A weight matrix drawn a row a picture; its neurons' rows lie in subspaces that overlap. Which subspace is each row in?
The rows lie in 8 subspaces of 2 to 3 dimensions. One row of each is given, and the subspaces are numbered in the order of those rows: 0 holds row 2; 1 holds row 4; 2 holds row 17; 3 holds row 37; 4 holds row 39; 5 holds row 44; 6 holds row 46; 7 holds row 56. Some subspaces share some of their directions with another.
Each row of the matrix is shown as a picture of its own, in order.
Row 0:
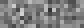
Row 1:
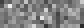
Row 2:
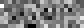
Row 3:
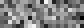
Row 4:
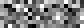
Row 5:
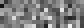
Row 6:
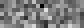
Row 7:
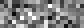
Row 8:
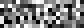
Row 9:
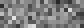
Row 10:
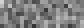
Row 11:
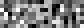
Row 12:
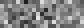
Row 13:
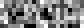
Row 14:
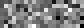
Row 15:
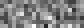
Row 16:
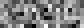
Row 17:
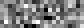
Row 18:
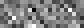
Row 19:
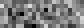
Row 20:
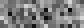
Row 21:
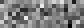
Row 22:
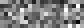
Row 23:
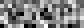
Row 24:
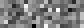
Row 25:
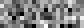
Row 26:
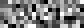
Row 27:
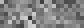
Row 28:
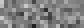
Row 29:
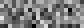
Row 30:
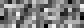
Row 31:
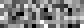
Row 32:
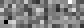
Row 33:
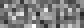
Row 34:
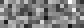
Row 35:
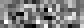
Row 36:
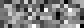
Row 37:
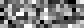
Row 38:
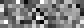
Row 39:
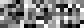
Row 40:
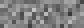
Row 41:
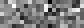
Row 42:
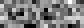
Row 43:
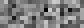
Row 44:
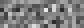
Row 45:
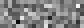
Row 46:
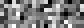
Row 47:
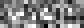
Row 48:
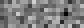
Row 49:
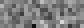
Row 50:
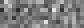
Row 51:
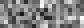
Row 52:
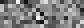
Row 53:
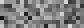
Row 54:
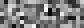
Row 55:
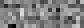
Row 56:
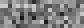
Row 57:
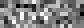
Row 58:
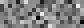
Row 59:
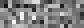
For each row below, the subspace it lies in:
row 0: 3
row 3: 0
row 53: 1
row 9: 0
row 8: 2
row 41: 3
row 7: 7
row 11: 5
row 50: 5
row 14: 1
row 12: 4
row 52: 4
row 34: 3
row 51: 4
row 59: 7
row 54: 3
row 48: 6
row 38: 4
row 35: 2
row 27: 0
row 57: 7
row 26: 6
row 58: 4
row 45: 7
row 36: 1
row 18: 0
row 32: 3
